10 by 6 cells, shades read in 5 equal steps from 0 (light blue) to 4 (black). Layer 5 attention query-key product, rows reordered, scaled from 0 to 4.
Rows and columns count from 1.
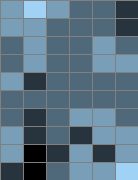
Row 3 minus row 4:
0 0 0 0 0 1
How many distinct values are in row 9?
3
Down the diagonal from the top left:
1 1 2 2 2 2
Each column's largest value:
3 4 3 3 3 3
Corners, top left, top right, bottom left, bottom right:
1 3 3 0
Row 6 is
2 2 2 2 2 2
